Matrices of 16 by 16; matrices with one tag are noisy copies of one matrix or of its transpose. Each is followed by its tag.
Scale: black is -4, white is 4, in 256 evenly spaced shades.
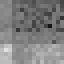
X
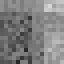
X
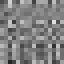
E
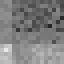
X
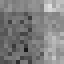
X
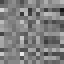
E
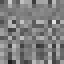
E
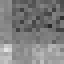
X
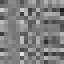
E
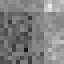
X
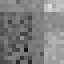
X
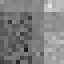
X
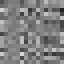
E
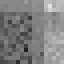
X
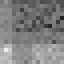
X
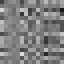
E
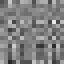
E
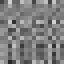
E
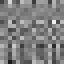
E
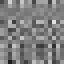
E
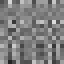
E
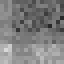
X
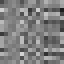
E
